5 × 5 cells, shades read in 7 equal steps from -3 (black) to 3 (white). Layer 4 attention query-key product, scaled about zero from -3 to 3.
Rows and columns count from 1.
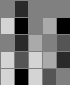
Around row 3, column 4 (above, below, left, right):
1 1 1 -1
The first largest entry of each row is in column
1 1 3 1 1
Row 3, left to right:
0 -2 1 0 -1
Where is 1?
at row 2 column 4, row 3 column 3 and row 4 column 4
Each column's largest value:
2 -1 2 1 0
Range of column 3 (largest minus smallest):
2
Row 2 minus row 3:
2 -1 -1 1 -2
